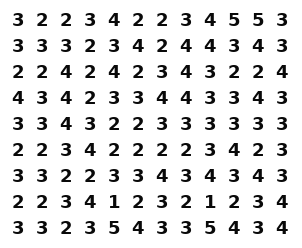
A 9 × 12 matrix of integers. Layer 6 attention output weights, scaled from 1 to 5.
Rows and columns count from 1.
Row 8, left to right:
2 2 3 4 1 2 3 2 1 2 3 4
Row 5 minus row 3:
1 1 0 1 -2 0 0 -1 0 1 1 -1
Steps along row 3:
same up down up down up up down down same up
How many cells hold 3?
46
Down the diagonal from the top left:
3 3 4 2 2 2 4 2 5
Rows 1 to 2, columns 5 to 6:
4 2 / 3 4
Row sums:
38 38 34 40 35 31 37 29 42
